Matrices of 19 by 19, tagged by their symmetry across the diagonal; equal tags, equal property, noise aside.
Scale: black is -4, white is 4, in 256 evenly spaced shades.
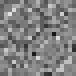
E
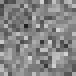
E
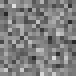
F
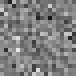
F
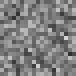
E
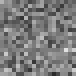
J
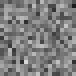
J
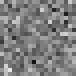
J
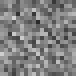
F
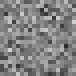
J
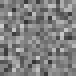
F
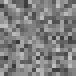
F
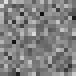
E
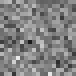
J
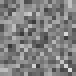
E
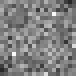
E
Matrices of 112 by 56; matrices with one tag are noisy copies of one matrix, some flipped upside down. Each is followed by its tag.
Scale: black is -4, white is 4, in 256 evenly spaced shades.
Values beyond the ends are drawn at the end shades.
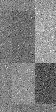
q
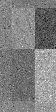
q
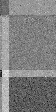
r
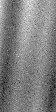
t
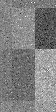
q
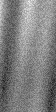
t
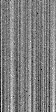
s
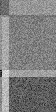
r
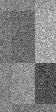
q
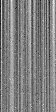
s
